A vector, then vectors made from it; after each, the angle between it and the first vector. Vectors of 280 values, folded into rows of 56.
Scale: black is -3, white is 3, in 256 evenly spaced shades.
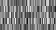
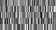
partly opposed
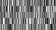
partly opposed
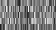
partly aligned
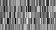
nearly opposite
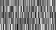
orthogonal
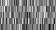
partly aligned
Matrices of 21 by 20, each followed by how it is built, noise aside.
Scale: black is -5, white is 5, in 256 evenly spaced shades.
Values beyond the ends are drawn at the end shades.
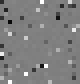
sparse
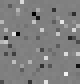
sparse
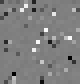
sparse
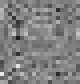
low rank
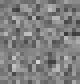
low rank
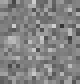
low rank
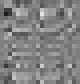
low rank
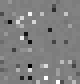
sparse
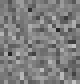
low rank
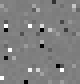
sparse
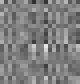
low rank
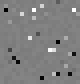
sparse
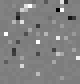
sparse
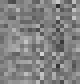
low rank
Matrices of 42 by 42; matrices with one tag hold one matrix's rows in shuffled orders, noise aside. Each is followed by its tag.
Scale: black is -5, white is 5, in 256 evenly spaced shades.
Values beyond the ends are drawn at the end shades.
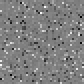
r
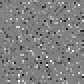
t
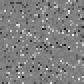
t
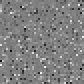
r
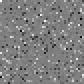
r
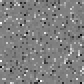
r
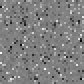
r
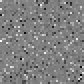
r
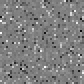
r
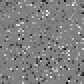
t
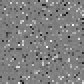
t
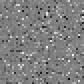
t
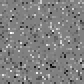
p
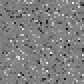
t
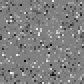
p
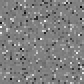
r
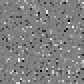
t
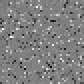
p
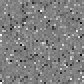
r
